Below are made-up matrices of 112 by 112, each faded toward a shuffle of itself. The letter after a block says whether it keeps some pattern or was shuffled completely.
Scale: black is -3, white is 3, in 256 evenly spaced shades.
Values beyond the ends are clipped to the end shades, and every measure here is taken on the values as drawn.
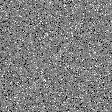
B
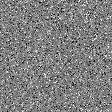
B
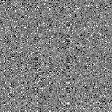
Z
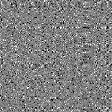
Z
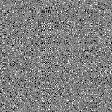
Z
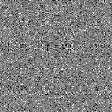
Z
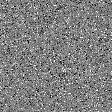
B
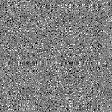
Z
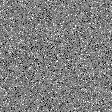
B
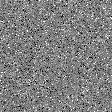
B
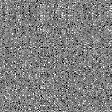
Z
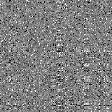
Z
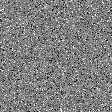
B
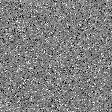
B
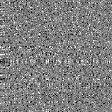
Z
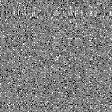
Z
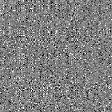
Z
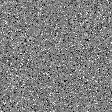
B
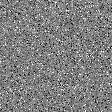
B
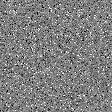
B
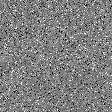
B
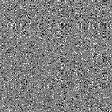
Z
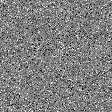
B
